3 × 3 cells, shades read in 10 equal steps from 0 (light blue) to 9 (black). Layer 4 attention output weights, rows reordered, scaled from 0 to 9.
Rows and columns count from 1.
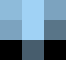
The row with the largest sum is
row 3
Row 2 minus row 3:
-7 -5 -5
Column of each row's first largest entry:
3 3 1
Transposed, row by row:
1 2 9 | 0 0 5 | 2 4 9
